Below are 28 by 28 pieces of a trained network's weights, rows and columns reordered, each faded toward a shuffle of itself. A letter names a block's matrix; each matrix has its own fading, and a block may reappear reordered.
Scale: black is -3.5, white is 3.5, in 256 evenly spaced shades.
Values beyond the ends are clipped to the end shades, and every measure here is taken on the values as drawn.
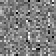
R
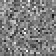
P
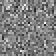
P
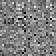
R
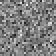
P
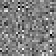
R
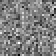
P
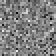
P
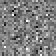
R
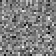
P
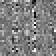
R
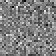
P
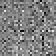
R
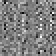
R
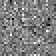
R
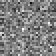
P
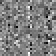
R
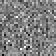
P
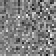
R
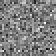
P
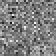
P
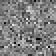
P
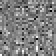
R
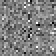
R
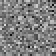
P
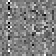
R
